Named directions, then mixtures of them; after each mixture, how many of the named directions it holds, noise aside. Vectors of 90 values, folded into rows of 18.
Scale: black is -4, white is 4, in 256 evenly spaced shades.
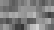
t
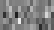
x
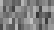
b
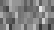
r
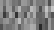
two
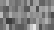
three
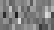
one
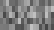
two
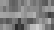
one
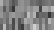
two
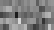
three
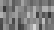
three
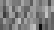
three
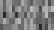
two
